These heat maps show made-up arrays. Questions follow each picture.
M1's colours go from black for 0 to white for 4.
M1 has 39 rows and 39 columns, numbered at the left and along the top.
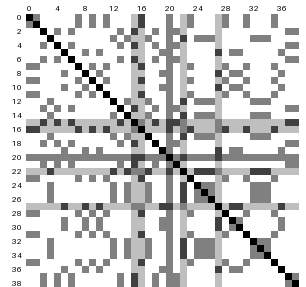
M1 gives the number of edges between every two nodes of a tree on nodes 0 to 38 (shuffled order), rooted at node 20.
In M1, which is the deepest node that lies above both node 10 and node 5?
27
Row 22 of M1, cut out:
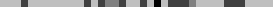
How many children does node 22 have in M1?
10
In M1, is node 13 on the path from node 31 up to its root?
no
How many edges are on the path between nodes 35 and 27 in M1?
3
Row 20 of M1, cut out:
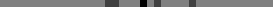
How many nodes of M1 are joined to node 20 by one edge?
4
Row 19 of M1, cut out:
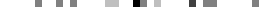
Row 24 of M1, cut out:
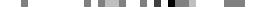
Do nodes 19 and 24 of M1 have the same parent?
no
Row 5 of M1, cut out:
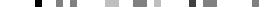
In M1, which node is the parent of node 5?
27
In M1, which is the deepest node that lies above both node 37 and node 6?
15
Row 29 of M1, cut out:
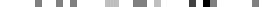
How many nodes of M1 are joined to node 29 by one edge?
1
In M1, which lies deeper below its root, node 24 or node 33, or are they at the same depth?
the same depth
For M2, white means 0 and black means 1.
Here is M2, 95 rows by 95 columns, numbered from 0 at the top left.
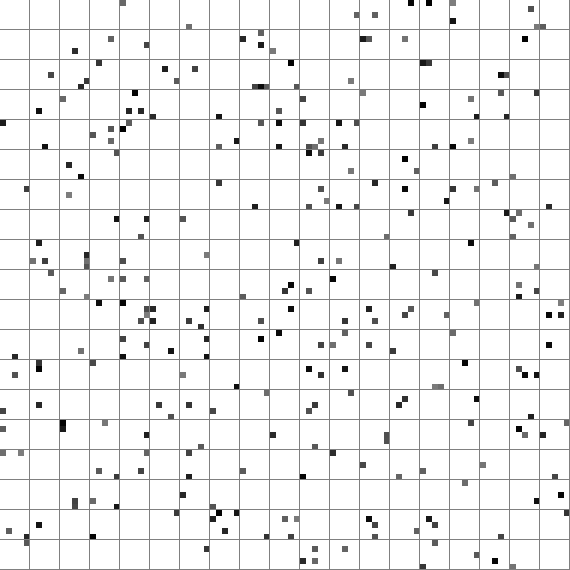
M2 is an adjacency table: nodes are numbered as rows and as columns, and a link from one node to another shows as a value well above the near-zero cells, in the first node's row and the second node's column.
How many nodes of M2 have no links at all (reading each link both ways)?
6
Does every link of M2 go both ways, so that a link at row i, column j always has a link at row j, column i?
yes
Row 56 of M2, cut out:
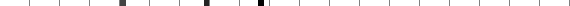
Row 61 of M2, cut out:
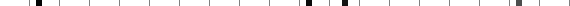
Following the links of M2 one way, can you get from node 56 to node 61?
yes
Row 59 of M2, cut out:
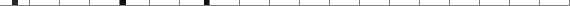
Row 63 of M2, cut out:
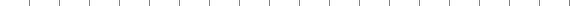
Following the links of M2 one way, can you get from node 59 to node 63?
no
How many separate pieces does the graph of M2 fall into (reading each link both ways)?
8
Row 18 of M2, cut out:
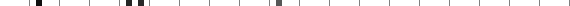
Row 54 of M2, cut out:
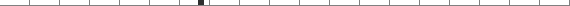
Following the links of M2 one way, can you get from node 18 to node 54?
yes
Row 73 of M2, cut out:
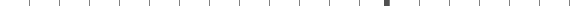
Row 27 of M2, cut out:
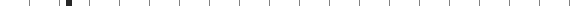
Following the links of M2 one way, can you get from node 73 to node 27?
no
